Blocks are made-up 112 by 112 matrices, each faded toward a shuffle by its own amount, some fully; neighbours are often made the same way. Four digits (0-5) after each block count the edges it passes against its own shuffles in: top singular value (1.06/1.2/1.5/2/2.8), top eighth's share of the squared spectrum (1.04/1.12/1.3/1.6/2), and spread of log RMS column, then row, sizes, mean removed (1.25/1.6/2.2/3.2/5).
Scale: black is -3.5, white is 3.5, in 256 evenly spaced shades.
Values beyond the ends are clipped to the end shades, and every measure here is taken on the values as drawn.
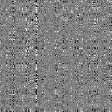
5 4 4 2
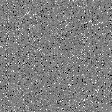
3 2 2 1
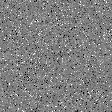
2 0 0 0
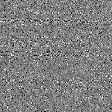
4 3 1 2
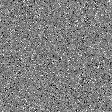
0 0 0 0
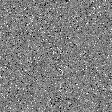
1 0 0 0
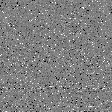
3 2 0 1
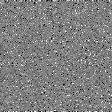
4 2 0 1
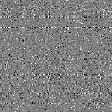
4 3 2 3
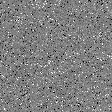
0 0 0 0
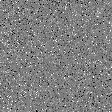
0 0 0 0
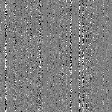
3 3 4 0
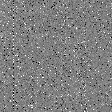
2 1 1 0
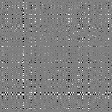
5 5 3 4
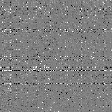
5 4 2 3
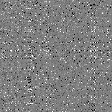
4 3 2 2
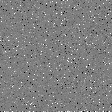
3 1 0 0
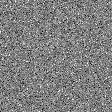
0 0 0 0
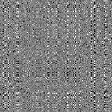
5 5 4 3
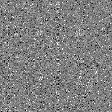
4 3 2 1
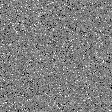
2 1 0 0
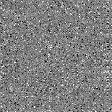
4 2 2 1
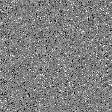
3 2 1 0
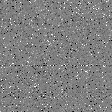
3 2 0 1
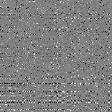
5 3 2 2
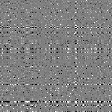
5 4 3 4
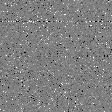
3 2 0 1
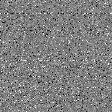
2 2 0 2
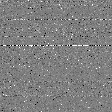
4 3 0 2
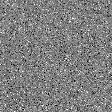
2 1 0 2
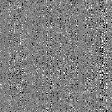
4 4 4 1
